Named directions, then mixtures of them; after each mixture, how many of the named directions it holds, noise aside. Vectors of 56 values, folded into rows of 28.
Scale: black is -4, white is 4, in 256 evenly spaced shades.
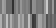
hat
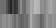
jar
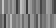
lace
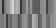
three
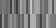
three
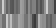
two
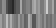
two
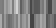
three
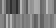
three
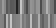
three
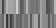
three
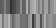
three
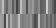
two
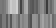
three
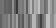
three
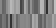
three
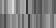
three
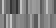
three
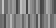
one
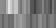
one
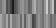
two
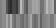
three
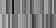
one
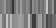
one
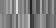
three
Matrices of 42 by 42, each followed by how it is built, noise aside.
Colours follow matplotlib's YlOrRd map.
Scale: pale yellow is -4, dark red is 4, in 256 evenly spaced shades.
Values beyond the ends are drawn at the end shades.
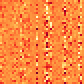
uneven columns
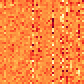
uneven columns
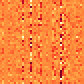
uneven columns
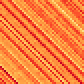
Toeplitz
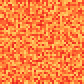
noise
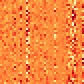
uneven columns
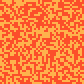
noise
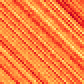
Toeplitz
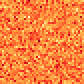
noise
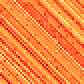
Toeplitz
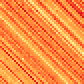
Toeplitz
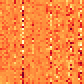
uneven columns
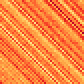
Toeplitz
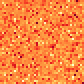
noise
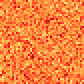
noise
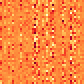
uneven columns
